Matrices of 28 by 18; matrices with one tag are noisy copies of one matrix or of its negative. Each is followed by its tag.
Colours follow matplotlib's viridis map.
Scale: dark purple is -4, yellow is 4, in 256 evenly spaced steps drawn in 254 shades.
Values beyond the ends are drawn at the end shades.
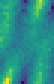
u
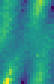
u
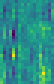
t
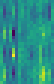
t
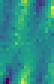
u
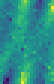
u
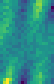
u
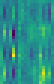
t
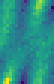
u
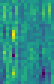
t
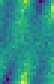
u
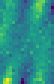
u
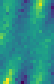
u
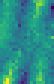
u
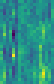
t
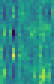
t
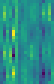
t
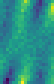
u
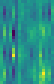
t
